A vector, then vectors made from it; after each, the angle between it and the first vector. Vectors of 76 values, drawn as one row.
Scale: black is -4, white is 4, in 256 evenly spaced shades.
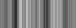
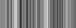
nearly opposite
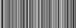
orthogonal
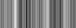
nearly opposite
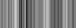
nearly opposite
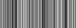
partly aligned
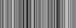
partly opposed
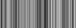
partly aligned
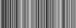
partly aligned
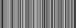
orthogonal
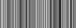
partly opposed
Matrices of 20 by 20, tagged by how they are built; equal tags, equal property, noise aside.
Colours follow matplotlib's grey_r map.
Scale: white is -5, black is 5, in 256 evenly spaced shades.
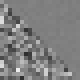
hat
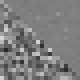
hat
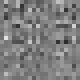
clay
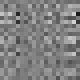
clay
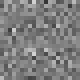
clay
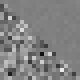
hat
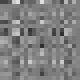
clay
